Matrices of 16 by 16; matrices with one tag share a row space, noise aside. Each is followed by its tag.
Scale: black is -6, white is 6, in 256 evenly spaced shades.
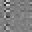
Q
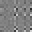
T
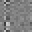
Q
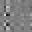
Q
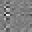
Q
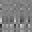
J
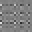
J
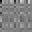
J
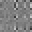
T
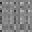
J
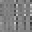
T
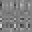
J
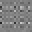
J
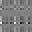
J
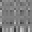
J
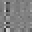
Q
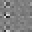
Q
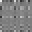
J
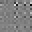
T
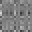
J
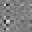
Q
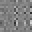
T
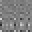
J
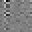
Q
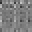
J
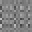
J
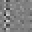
Q
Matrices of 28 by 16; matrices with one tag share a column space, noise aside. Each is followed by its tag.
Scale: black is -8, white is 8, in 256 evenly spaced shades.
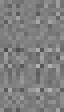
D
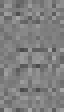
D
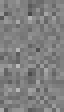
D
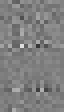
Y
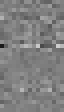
Y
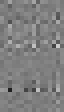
Y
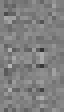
D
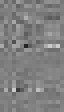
Y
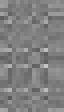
D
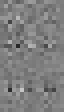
Y
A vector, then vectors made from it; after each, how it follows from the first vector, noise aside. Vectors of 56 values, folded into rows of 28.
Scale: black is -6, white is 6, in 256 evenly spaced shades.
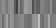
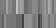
reversed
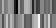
scaled up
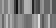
scaled up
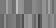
reversed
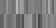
reversed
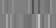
partly zeroed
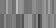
reversed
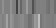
partly zeroed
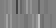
partly zeroed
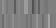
partly zeroed
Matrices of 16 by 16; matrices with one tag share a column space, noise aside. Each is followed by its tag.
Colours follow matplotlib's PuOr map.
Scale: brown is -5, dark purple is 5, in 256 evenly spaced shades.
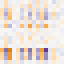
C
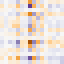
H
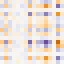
H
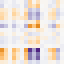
C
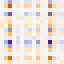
H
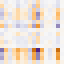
C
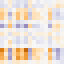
C
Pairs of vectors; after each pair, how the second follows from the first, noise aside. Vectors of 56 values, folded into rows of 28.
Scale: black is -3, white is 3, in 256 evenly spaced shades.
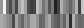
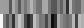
wrapped around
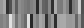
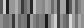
wrapped around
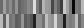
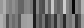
sign-scrambled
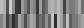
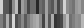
sign-scrambled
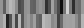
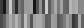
wrapped around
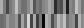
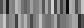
wrapped around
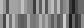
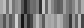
wrapped around
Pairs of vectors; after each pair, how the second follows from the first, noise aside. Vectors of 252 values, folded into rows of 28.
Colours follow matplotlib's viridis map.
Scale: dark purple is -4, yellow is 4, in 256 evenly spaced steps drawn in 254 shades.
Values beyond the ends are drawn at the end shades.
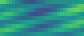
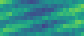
copied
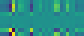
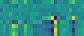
wrapped around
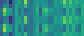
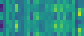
wrapped around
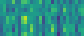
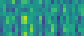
copied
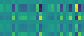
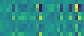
copied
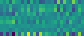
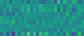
shrunk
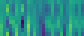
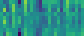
wrapped around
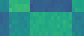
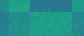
shrunk
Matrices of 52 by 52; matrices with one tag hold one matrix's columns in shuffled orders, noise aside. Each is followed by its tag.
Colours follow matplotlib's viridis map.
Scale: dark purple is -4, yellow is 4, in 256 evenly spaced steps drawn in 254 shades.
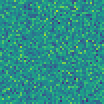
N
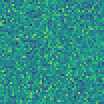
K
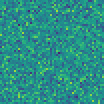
K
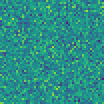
N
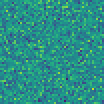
N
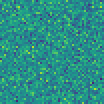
N
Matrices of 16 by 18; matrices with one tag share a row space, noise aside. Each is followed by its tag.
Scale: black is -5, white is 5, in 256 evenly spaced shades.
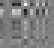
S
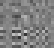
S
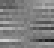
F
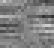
F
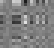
S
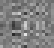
S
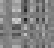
S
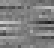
F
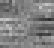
F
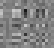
S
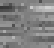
F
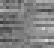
F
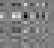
S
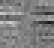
F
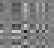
S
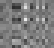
S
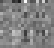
S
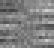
F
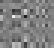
S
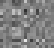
S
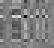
S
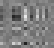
S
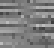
F
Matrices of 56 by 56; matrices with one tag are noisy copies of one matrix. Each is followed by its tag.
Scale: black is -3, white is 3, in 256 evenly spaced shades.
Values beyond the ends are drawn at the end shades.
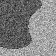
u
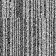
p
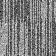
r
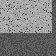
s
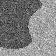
u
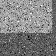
s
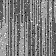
r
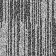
r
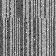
p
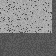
s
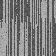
r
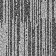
r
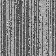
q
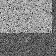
s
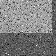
s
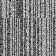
p
